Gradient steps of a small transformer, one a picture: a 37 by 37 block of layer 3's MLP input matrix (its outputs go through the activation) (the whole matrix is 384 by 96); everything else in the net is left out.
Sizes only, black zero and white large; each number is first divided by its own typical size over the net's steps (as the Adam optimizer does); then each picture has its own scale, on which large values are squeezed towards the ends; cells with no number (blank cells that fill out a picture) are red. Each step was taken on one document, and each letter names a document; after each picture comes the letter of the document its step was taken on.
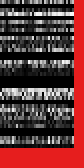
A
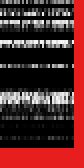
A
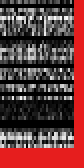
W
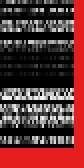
A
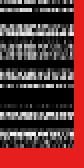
W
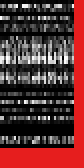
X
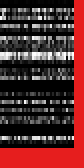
X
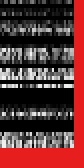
W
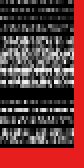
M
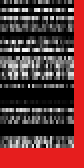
M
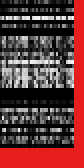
M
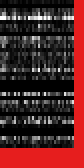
X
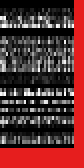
X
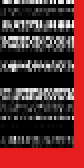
A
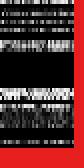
A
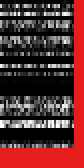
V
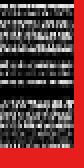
V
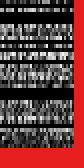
W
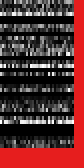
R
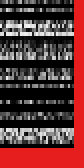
W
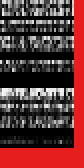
A
